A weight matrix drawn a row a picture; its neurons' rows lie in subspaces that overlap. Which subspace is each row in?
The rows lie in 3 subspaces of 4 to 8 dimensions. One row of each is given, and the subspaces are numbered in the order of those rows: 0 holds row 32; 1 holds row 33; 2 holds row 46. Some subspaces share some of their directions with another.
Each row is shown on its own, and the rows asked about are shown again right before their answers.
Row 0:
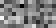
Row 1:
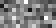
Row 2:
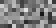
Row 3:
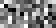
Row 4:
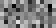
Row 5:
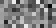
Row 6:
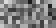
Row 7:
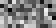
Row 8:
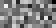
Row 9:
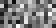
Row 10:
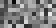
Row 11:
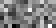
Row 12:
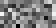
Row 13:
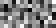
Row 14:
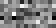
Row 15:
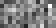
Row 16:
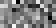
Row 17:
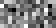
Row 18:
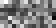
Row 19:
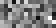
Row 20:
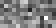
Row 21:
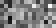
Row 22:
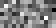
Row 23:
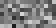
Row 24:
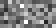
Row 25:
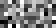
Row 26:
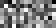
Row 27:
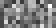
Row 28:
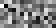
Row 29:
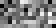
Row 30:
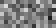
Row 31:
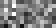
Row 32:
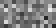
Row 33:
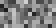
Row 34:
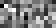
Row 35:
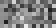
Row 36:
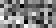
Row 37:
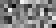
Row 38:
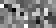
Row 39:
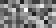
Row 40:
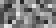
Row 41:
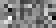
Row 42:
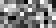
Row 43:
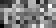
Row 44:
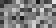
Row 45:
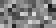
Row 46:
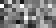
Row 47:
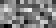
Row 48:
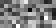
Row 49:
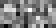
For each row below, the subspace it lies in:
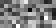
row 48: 1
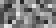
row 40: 0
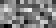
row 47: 0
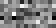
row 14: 2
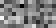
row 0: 2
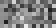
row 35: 0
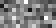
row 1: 1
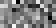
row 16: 1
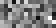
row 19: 1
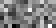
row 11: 1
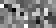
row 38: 0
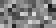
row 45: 1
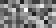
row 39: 2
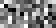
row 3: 0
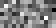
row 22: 1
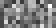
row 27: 0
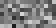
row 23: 1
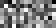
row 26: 2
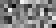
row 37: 2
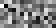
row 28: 1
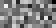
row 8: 1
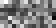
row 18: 1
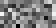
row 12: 1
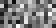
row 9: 2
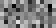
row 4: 1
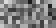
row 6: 2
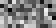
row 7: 2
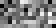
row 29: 2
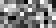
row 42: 1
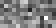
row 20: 1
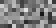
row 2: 2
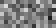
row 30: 2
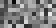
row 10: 2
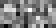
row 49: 0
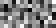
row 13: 1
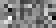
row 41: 2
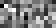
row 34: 0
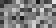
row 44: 1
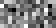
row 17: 0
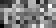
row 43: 1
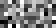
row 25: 2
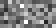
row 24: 2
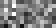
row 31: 2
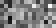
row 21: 0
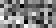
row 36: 2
